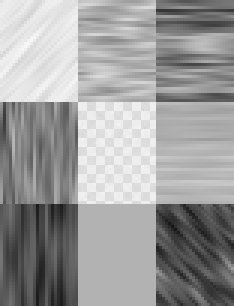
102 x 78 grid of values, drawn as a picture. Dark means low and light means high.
It is made of 3 by 3 panels. Panel 1,1: very high, slanting up to the right, faint in contrast. Panel 1,2: high, streaked across. Panel 1,3: middling, streaked across, strong in contrast. Panel 2,1: middling, streaked downward. Panel 2,2: very high, checkered, faint in contrast. Panel 2,3: high, streaked across, faint in contrast. Panel 3,1: low, streaked downward. Panel 3,2: high, flat. Panel 3,3: low, slanting down to the right.
